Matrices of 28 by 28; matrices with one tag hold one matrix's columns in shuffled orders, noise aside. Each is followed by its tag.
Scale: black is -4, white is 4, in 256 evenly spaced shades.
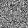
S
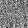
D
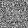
S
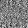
D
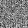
D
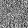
D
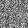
D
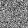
S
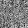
D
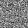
S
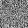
D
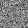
S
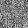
D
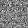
S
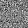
S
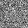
S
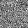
S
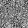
D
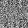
D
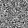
S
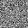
S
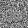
S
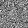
S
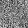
D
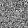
S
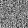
D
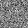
S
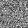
S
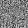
D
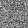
S
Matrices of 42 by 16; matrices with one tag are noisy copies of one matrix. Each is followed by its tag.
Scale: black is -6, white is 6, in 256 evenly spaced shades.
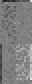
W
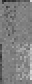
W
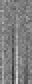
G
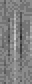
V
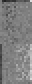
W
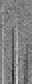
G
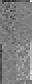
W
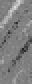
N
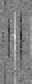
V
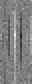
V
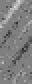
N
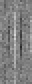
V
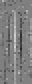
V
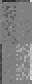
W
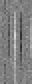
V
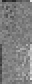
W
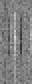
V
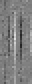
V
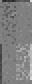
W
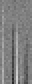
G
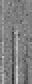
G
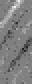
N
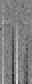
G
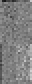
W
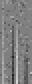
G
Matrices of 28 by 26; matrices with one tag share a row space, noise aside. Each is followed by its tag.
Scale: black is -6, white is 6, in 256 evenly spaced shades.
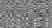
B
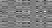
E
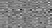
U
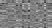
E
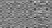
B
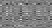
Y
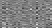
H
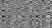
H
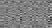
U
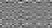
Y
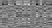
E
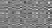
U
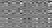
U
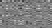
Y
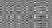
B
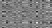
H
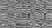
E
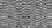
E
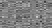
E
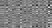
U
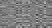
E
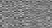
Y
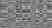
E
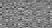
Y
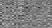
Y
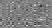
B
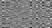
H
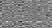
Y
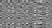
B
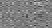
B
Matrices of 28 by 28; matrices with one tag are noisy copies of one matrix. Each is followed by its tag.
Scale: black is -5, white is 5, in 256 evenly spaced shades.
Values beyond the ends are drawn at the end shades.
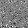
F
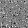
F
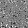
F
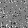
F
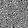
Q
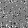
F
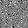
Q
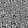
F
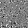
F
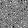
Q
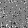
F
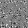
F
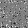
F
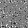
F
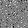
Q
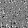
F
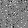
Q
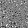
F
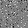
Q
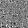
F
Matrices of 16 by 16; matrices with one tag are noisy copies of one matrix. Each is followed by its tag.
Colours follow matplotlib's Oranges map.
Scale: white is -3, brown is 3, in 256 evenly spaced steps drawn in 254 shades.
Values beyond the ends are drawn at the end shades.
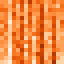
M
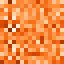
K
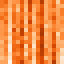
M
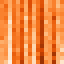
M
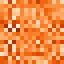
K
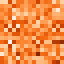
K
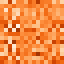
K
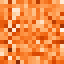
K
